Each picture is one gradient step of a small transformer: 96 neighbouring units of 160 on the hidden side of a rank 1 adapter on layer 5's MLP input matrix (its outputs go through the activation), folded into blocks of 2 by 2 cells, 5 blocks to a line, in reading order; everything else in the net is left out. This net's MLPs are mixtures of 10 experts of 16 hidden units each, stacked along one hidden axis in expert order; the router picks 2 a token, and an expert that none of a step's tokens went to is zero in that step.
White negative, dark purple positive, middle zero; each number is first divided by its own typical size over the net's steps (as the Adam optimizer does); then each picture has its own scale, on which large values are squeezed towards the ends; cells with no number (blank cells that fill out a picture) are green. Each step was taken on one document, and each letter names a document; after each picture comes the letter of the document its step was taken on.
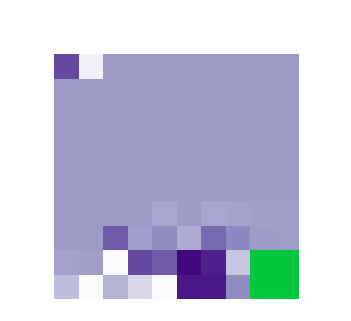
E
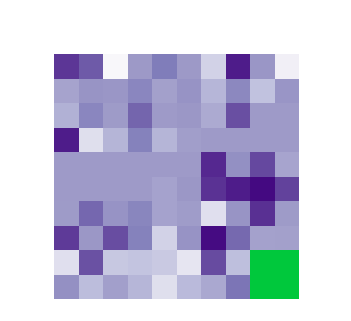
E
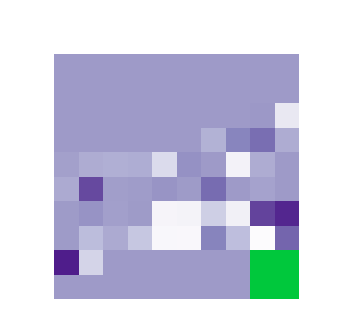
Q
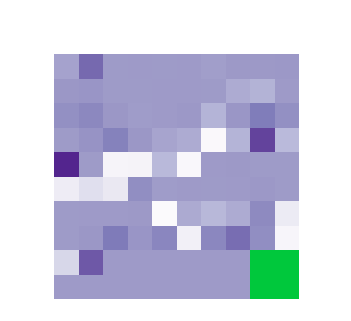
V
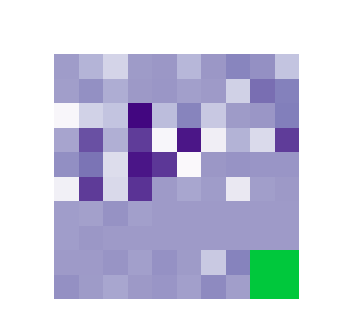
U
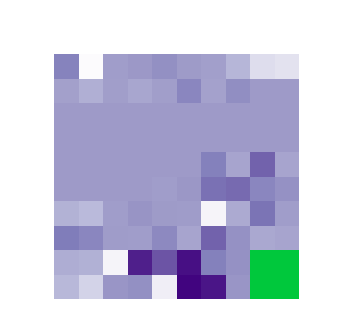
E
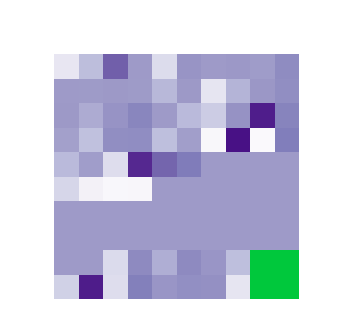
U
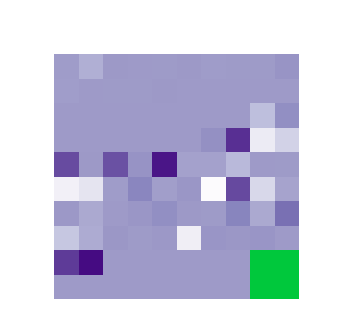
V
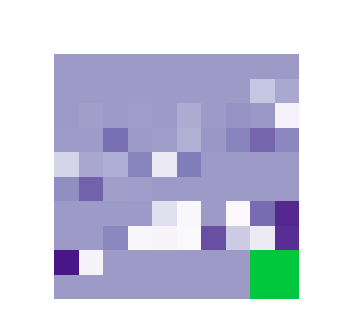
Q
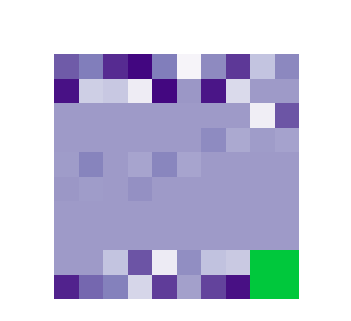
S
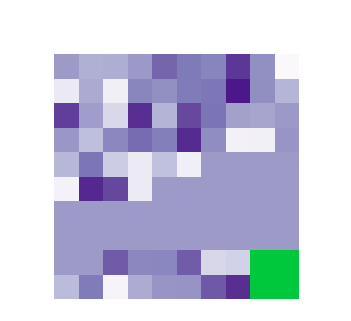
U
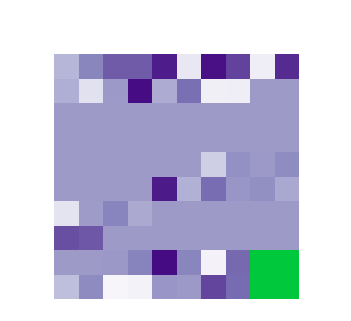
S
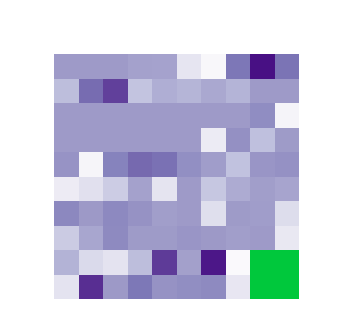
S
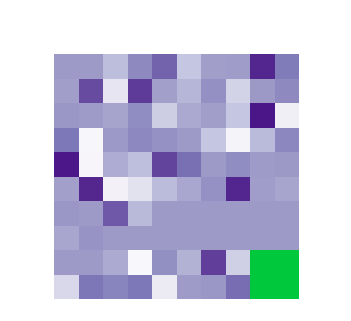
S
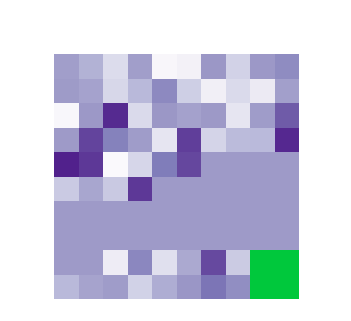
U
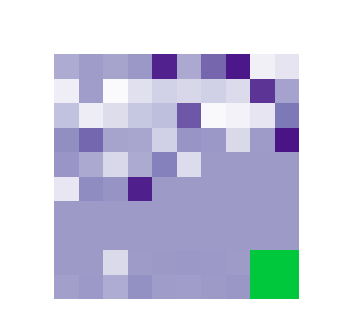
U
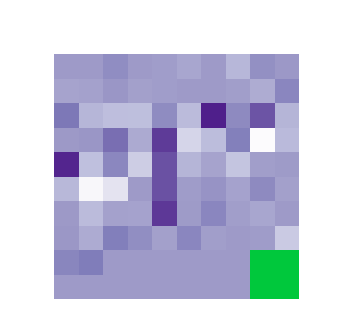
V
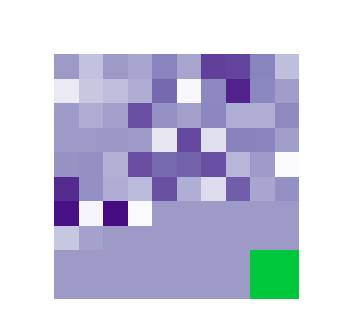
U
